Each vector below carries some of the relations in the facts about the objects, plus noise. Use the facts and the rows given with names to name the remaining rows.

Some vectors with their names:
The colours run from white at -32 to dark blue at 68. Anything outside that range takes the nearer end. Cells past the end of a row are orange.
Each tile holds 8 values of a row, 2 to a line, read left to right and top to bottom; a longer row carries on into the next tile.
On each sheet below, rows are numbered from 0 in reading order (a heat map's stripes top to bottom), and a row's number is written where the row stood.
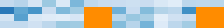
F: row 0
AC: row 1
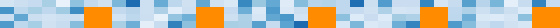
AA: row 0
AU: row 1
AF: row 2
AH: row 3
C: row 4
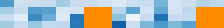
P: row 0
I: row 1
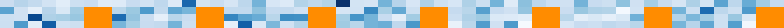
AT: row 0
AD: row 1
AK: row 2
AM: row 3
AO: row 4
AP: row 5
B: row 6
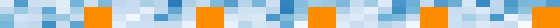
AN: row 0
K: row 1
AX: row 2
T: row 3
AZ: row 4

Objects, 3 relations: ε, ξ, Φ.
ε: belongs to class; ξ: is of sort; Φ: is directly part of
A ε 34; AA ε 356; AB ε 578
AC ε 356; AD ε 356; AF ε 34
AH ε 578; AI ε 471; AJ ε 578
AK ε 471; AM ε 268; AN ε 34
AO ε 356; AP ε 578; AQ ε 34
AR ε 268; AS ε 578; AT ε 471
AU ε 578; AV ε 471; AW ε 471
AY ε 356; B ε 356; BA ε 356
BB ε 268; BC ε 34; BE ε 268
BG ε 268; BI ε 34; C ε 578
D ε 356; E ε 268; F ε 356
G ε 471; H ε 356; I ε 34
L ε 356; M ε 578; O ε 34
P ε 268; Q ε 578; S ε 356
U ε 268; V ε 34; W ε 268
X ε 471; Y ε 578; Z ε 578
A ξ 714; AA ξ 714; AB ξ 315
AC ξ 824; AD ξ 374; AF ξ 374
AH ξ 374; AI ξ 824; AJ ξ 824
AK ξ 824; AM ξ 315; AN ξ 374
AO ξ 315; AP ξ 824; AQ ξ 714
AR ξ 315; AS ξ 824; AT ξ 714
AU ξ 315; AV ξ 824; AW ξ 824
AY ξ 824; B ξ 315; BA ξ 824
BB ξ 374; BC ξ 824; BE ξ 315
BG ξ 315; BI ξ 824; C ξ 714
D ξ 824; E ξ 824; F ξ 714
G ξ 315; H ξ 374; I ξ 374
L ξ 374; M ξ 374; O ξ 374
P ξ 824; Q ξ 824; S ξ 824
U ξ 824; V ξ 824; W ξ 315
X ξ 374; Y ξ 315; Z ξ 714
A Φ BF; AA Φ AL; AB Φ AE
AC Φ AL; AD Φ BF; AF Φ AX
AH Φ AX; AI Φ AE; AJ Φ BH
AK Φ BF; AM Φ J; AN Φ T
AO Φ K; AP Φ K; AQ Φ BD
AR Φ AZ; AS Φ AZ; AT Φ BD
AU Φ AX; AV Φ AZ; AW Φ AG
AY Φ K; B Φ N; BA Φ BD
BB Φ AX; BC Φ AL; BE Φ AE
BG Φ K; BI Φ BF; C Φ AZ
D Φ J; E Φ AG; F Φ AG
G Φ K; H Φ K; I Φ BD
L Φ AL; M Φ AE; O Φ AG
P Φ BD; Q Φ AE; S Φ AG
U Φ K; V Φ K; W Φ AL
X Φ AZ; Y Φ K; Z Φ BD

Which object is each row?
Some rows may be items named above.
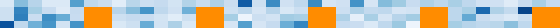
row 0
A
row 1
AY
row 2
AH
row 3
Y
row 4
D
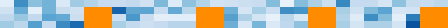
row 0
AF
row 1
F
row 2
L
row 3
P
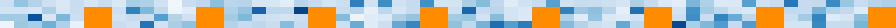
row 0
G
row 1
V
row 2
D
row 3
AH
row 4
O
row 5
BA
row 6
A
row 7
BG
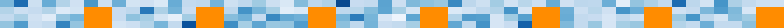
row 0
AU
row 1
E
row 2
BI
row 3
AR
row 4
W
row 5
L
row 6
BE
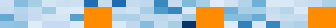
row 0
AS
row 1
BB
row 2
AW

